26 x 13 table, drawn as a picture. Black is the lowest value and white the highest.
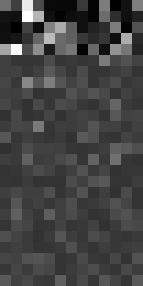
Slope: none. Histogram: skewed, a long tail of high values. Stripes: none. Seam: horizontal, 20% of the way down, the bottom part calmer. Ninth with the highest average: top left.
